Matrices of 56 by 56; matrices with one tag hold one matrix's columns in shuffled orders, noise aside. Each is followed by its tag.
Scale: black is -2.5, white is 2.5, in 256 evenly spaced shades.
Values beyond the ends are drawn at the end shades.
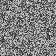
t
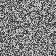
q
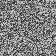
t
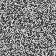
q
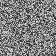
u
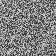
u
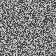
q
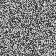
q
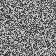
u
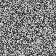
q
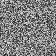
t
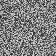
t
